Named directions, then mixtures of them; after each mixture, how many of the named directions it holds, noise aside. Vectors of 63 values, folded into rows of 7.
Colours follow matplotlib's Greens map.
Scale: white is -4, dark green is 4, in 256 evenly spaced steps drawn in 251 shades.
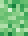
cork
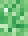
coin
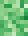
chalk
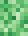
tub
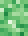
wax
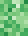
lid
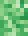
one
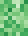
one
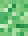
two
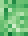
three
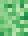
two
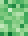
two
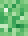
one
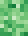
two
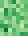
three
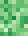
one
